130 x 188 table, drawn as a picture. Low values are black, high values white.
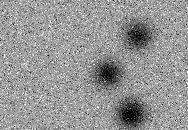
The halves do not mirror each other. Three dips sink into the field. No row or column stands out.
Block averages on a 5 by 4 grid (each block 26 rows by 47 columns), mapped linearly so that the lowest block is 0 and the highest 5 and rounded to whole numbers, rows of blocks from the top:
5545 | 5523 | 5515 | 5525 | 5504
